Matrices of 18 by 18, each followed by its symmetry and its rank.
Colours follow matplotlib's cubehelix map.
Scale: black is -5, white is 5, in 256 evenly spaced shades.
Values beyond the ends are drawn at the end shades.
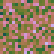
neither, full rank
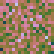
neither, full rank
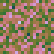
neither, full rank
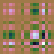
symmetric, rank one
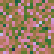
neither, full rank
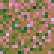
antisymmetric, full rank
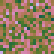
neither, full rank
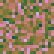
antisymmetric, full rank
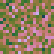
neither, full rank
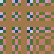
symmetric, rank one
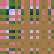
symmetric, rank one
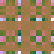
symmetric, rank one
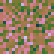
antisymmetric, full rank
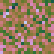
antisymmetric, full rank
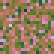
antisymmetric, full rank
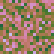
neither, full rank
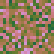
antisymmetric, full rank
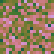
neither, full rank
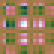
symmetric, rank one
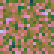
antisymmetric, full rank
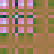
symmetric, rank one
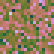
antisymmetric, full rank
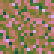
antisymmetric, full rank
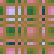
symmetric, rank one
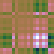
symmetric, rank one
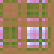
symmetric, rank one
